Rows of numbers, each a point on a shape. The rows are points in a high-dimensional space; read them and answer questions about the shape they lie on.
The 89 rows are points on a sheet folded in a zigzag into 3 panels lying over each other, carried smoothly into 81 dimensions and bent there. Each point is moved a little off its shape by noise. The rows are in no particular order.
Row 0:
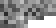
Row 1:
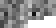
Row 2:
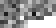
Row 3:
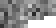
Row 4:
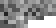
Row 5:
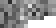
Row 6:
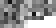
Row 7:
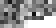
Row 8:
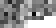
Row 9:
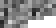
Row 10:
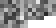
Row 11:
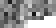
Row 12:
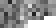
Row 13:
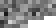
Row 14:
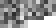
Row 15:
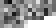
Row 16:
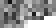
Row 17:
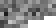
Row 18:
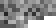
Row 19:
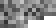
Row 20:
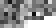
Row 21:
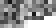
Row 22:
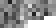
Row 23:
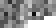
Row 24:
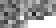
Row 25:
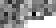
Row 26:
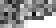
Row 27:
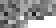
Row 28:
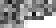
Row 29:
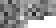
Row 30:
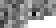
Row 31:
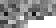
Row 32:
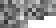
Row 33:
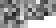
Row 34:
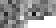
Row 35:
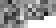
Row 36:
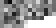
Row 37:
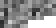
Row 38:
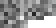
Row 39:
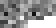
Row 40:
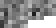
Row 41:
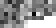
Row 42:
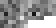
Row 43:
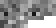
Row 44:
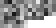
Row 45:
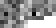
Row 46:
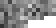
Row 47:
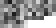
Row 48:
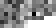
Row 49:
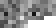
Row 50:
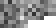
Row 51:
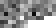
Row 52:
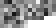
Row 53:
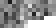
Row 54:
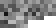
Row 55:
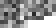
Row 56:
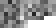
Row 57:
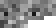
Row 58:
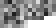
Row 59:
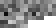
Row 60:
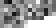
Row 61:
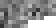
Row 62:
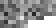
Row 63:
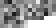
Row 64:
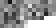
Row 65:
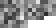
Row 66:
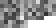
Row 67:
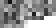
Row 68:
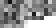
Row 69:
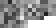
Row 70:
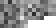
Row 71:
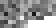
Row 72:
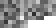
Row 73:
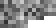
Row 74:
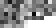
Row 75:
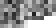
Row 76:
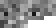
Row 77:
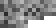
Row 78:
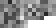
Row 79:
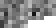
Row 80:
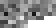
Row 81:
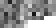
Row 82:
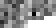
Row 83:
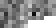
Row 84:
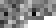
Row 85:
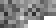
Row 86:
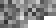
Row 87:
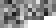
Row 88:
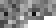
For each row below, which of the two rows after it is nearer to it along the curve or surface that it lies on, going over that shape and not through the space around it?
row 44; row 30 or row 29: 29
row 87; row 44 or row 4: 44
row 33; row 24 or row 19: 24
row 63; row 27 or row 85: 85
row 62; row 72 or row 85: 72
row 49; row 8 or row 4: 4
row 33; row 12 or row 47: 47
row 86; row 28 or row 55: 55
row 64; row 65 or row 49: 49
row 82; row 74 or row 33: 74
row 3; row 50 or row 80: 50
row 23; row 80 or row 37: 37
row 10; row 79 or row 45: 45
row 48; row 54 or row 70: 70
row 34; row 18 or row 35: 35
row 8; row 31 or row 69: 69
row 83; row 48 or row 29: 48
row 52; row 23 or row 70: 70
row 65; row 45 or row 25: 45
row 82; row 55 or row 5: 5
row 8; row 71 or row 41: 41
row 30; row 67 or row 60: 67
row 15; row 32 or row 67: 67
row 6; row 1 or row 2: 1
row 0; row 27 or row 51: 27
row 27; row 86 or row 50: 86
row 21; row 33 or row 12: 12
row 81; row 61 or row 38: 61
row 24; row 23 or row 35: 35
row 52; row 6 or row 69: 69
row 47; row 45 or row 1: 45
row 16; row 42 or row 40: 40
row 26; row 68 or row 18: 68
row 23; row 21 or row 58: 21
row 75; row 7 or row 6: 7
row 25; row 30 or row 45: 30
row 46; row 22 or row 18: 22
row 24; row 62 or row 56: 62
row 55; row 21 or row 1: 21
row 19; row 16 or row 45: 45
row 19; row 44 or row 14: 14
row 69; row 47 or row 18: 47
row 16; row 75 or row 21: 21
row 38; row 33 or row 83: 33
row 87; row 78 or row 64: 78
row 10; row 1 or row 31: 31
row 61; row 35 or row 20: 20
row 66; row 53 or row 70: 70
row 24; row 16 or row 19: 19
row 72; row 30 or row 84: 84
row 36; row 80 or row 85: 85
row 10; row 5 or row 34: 34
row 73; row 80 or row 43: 80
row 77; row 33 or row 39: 39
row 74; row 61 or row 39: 61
